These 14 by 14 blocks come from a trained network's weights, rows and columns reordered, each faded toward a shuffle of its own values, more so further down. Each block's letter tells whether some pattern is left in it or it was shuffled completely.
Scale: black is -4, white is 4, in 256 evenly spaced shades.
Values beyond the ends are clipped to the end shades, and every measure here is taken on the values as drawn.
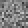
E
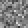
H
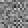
E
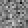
H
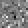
H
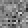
E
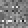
E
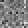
E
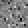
H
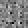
E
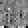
E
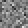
H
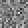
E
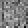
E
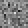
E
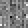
E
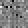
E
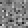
H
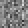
E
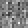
E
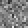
H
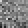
E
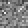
H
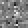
E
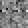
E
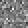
H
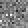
H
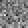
H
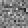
H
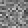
E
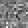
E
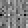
E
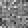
E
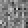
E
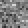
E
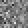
H
